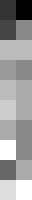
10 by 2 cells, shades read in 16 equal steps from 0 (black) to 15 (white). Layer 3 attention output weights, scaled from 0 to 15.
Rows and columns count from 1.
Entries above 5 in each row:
0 1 2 2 2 2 2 2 2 2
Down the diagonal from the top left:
3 8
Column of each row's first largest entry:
1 2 1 1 1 1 1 1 2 2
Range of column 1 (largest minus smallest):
12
